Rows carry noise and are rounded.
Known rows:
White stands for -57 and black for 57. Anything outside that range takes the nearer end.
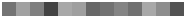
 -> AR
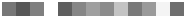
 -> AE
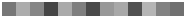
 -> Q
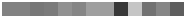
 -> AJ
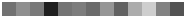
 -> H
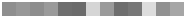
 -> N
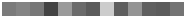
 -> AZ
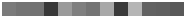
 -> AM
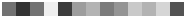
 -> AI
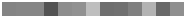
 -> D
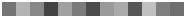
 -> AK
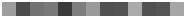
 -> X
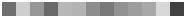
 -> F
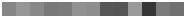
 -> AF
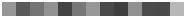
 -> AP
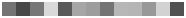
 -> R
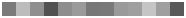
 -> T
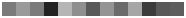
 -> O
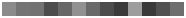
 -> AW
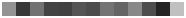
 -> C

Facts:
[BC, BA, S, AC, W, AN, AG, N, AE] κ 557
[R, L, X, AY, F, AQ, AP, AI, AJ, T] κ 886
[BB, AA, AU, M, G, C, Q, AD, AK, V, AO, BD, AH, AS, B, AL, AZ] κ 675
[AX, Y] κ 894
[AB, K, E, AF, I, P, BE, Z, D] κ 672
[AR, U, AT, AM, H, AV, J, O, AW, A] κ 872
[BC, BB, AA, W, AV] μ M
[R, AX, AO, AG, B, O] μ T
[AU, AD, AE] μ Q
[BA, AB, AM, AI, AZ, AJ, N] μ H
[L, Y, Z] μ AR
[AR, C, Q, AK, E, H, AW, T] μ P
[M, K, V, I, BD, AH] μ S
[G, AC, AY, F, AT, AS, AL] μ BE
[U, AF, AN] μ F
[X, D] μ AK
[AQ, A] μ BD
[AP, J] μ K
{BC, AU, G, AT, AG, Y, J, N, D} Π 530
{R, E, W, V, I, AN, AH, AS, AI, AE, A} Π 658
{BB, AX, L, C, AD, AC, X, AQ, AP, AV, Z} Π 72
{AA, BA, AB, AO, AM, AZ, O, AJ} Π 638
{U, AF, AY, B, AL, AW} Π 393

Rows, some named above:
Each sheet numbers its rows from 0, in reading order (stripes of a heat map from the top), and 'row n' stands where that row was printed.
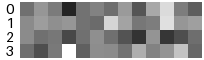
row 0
H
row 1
N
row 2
AW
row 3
I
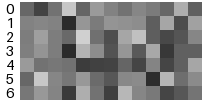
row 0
A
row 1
AU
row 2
AA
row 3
O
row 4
AX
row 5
BD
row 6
AO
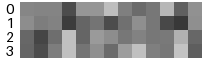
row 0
D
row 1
B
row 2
A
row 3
AS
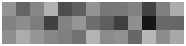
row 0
AC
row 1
U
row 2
AG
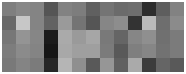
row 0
AL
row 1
BD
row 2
AT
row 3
AT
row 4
O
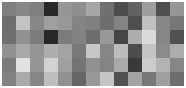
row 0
J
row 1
K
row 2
H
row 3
BC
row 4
S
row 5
BA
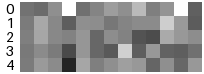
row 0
AN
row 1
P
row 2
Y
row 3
AZ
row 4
G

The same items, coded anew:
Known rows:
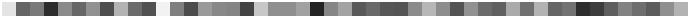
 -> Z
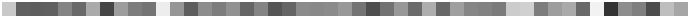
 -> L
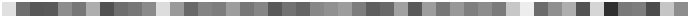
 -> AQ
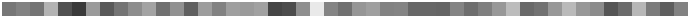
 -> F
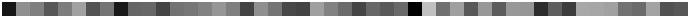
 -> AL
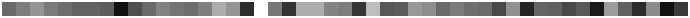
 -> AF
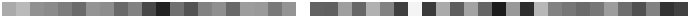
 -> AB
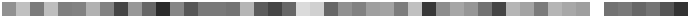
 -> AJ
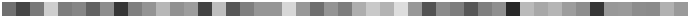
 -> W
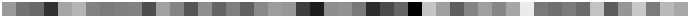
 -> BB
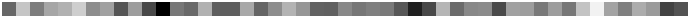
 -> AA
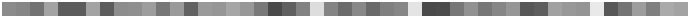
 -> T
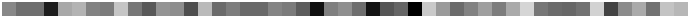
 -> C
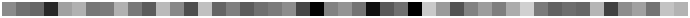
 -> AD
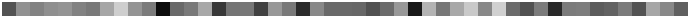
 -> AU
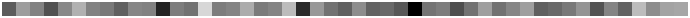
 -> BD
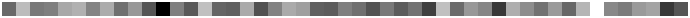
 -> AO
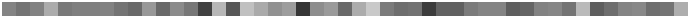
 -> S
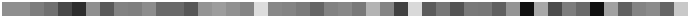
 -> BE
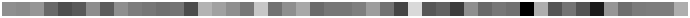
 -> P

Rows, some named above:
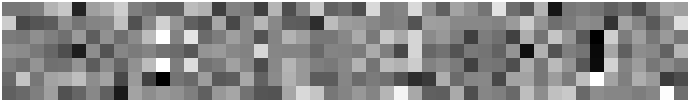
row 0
Y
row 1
AC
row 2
A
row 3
BE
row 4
A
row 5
AA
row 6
AI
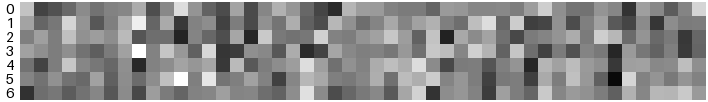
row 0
AC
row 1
AG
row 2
BA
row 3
AT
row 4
W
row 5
A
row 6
AS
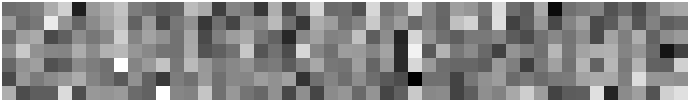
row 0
Y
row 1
BC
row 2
H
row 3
AM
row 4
AR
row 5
M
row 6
AX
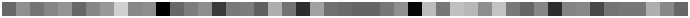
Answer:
G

